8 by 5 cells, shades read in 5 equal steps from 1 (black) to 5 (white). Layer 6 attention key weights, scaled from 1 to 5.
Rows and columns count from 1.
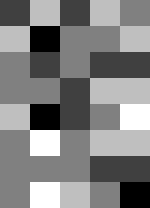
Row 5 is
4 1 2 3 5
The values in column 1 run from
2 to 4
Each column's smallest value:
2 1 2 2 1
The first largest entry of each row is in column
2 1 1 4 5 2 1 2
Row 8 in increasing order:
1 3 3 4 5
